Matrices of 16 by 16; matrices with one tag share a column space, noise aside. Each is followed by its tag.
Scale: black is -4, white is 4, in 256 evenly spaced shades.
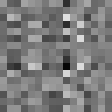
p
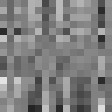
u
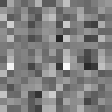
p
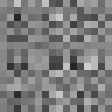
p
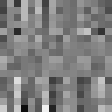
u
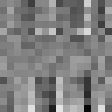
u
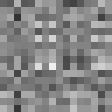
p
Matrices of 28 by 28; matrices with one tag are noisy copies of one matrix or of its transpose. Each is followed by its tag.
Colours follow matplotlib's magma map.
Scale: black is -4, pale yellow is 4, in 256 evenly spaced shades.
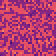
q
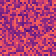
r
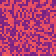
q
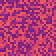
r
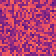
q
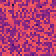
q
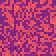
q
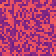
q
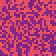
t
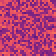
t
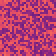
t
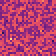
r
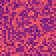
r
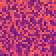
t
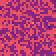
t
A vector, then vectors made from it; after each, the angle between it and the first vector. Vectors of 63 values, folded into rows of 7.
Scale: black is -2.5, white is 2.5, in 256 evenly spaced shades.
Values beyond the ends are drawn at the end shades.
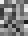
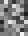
partly opposed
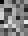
nearly opposite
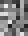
partly opposed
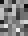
nearly opposite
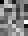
nearly opposite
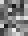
partly aligned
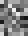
orthogonal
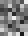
orthogonal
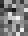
orthogonal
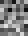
nearly opposite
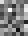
nearly parallel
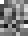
nearly parallel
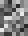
orthogonal
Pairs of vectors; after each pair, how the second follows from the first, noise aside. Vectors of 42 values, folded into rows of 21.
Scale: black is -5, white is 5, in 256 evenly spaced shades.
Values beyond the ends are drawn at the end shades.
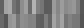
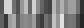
scaled up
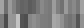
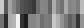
scaled up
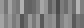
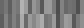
sign-scrambled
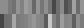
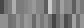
wrapped around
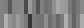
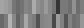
wrapped around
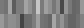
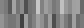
sign-scrambled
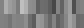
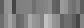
wrapped around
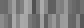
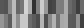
scaled up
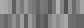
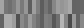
wrapped around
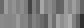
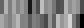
scaled up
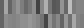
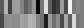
scaled up
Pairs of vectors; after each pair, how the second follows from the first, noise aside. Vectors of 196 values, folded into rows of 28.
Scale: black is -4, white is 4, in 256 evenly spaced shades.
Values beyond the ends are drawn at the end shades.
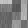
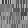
sign-scrambled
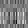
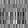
negated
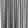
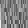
sign-scrambled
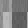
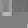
partly zeroed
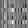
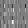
partly zeroed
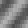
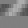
partly zeroed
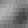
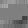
partly zeroed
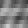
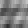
negated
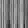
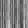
negated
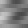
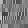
sign-scrambled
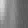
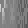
partly zeroed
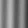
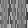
sign-scrambled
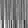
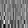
sign-scrambled
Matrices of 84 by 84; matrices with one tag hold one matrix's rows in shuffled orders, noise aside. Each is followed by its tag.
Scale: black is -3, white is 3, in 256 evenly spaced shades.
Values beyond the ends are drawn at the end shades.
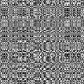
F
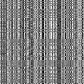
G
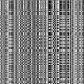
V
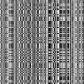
V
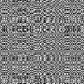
F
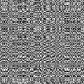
F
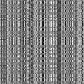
G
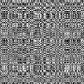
F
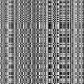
V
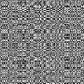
F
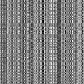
G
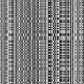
V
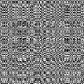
F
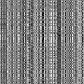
G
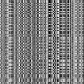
V
